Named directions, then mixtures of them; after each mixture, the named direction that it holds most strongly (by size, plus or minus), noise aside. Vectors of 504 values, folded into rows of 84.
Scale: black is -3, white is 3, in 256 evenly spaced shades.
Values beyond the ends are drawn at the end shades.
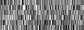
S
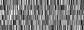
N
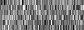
S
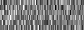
N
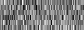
S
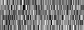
S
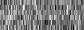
S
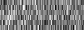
S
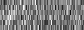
S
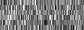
S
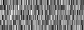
N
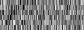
N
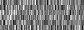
N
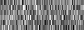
S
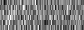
S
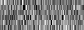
S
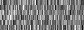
N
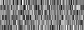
S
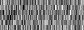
N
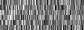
N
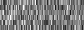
N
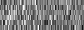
S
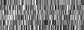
S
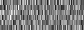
N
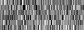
S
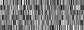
N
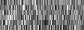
S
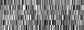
S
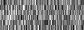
S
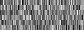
N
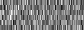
N
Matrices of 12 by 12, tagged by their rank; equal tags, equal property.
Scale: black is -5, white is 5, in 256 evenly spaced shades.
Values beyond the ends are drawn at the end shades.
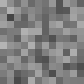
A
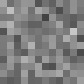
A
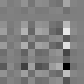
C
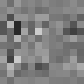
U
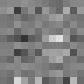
U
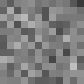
A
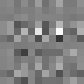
U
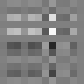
C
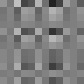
C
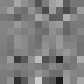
U
